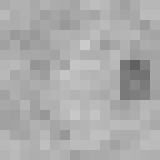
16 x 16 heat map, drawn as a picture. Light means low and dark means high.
Roughest part: middle right. Odd patch: higher, in the middle right. Average level on the scale: 30%. Ninth with the highest average: middle right. Histogram: skewed, a long tail of high values.
